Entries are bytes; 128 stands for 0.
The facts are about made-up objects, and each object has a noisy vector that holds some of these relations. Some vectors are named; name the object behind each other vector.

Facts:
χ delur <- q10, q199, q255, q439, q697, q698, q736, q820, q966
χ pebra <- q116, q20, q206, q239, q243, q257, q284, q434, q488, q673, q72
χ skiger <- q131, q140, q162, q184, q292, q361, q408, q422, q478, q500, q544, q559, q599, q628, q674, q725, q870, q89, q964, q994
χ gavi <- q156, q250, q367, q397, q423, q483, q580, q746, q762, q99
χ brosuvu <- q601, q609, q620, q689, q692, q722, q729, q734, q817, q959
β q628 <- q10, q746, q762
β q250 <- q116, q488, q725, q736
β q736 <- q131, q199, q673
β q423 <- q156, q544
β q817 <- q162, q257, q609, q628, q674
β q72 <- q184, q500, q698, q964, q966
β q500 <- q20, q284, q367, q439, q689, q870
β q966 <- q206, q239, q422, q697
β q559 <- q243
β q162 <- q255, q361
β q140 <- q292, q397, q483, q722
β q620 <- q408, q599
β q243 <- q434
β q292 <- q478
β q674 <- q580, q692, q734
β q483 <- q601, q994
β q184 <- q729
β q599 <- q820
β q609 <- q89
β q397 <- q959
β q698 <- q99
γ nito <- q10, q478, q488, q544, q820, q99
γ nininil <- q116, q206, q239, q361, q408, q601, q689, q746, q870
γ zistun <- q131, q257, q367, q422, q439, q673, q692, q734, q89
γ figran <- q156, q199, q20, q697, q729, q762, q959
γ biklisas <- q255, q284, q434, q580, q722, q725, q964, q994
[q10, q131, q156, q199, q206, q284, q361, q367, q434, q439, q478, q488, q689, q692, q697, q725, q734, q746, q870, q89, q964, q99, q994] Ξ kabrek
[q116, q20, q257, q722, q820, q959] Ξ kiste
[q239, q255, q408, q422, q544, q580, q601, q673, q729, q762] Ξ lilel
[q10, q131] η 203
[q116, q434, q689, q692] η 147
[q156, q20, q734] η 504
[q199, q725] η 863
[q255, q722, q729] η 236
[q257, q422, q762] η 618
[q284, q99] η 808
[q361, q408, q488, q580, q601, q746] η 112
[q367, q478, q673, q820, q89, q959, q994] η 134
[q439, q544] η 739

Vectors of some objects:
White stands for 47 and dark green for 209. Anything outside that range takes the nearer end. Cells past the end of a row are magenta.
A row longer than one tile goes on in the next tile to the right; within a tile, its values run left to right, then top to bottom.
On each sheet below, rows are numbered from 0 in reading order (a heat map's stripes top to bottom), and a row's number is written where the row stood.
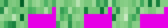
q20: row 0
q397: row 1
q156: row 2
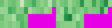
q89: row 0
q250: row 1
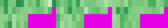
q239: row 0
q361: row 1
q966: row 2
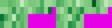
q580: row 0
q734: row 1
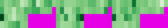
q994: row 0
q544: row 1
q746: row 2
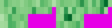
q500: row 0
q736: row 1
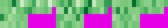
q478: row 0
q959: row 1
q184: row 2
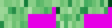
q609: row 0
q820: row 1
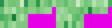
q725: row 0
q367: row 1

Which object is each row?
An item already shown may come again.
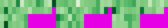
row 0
q422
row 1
q580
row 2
q99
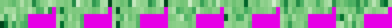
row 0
q255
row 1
q422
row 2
q422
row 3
q89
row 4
q746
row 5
q239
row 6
q434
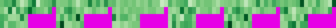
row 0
q959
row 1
q257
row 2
q488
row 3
q692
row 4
q257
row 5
q729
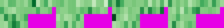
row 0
q722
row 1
q367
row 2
q601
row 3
q131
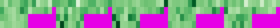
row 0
q10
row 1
q673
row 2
q762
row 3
q628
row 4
q284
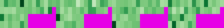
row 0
q408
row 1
q994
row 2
q162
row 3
q199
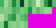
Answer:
q116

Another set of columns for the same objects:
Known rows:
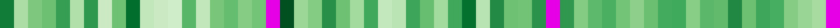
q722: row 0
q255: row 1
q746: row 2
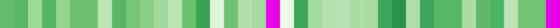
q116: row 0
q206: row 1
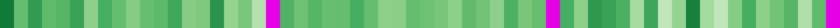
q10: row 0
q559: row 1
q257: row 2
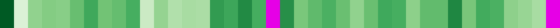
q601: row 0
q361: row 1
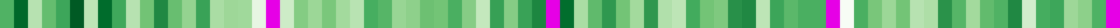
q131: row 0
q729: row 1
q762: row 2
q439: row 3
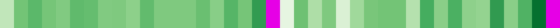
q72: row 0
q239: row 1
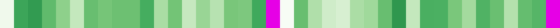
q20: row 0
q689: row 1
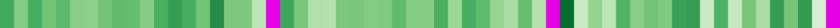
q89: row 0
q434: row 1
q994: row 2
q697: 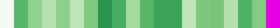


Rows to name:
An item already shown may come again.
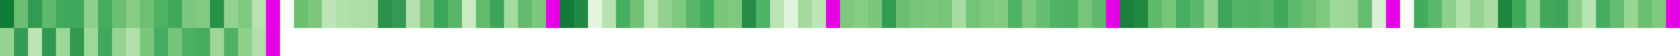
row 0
q10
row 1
q367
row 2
q725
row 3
q544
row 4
q156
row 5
q99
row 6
q673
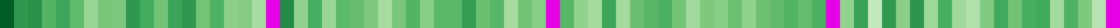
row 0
q734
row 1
q692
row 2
q408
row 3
q673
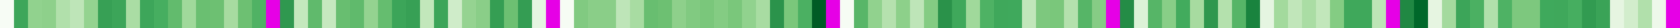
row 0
q284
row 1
q478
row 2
q422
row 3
q697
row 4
q959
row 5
q199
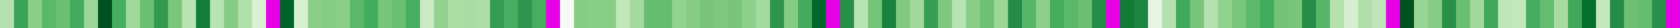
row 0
q488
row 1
q601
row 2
q422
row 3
q580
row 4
q725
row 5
q255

